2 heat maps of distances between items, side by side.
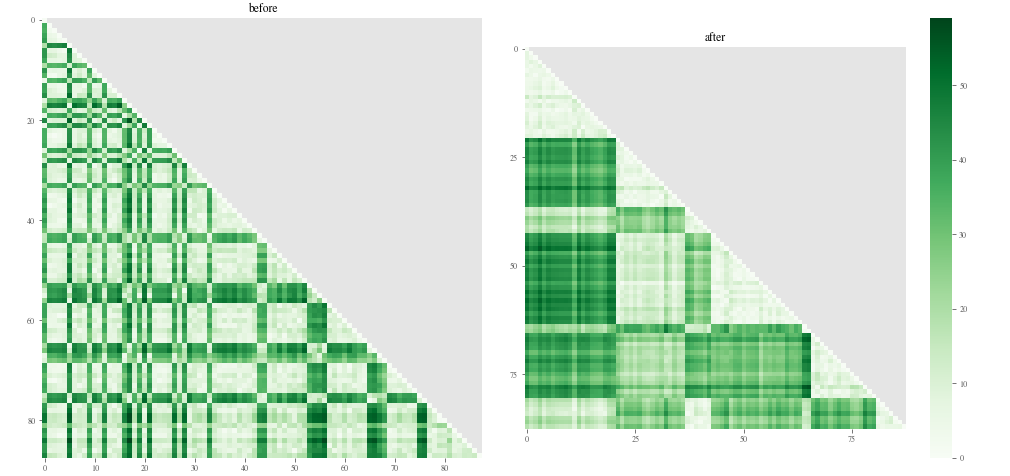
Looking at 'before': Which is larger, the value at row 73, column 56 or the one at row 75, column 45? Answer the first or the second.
the first
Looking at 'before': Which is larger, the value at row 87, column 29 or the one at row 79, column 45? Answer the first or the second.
the second
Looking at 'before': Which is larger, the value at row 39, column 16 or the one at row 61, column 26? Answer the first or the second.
the second
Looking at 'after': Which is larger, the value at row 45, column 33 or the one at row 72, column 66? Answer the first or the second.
the first
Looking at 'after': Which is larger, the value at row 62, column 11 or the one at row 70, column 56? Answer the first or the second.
the first
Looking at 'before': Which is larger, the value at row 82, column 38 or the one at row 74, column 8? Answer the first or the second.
the second
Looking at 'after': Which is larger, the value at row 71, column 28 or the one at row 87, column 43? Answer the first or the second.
the second
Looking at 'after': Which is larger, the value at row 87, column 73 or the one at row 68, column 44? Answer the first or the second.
the first
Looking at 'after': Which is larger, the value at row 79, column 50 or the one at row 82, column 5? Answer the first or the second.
the first
